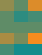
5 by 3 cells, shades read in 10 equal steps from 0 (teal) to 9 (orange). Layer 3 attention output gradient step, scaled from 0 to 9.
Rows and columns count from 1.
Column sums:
19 11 22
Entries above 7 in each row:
1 0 0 1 0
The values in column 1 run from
2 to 6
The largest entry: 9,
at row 4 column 3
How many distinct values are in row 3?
1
